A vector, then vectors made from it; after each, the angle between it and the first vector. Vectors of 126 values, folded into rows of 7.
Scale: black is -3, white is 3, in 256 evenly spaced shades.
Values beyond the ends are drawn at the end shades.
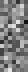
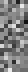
nearly parallel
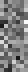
partly opposed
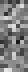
partly aligned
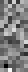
partly aligned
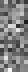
nearly parallel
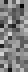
nearly opposite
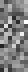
partly opposed
